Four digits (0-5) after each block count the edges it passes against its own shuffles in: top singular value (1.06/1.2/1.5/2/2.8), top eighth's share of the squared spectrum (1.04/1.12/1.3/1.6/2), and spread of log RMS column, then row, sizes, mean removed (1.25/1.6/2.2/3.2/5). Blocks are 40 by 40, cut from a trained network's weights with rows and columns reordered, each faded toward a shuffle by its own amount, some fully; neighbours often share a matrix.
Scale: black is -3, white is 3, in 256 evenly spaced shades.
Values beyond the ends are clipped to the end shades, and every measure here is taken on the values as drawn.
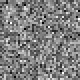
0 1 0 0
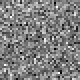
0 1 0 0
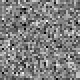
1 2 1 0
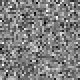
0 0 0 0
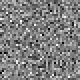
0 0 0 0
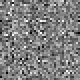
2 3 1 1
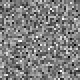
0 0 0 0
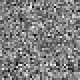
2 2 0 1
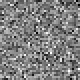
1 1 0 0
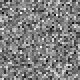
0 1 0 0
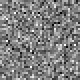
0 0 0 0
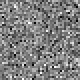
1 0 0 0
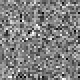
2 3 1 1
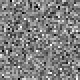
0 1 0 0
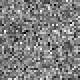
2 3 0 1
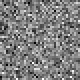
1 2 1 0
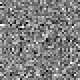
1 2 0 1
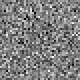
2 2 0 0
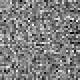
2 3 0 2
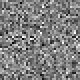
3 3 1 1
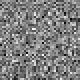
3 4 2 2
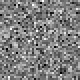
1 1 0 0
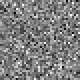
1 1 0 0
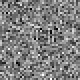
1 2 0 1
